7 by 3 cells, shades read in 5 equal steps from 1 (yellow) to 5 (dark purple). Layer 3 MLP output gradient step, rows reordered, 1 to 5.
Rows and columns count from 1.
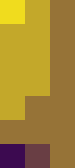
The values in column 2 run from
2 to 4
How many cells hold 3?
10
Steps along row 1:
up up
